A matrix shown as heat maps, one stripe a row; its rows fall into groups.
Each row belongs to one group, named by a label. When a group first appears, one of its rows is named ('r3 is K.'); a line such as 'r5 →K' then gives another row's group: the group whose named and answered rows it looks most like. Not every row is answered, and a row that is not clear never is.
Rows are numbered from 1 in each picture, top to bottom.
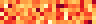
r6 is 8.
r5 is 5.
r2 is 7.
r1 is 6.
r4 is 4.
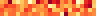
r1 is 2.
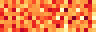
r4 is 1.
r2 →4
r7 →5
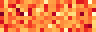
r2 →5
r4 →1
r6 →1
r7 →8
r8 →4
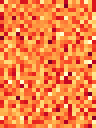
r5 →5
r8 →2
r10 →1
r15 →4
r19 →5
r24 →8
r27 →5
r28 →6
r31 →2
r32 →8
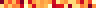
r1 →1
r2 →6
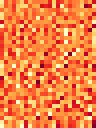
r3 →5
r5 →8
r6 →1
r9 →5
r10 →1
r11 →5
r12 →1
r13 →2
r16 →4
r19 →2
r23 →8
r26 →2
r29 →8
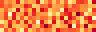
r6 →8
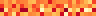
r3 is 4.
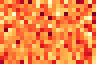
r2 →8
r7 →8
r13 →4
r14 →8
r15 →8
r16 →1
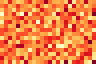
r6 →8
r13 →2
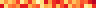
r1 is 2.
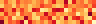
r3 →5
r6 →1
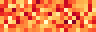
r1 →2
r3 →5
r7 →7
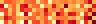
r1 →8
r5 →8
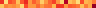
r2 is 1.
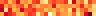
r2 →1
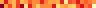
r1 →4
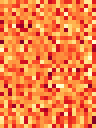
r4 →5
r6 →1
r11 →1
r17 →4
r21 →8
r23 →2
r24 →1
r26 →7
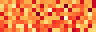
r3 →6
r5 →4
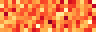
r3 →5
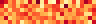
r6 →7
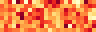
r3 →2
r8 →8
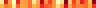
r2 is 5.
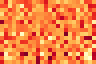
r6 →1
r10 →8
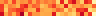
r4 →1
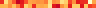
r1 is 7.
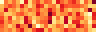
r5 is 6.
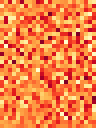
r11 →4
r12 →7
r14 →1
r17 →1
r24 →5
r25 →6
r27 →4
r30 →5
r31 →6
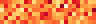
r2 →4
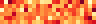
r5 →8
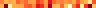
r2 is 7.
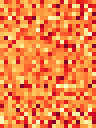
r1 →4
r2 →6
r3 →7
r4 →6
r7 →4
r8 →6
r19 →2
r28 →7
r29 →6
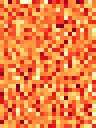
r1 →7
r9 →5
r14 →4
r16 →6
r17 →5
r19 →1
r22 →7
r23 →7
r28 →2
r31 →1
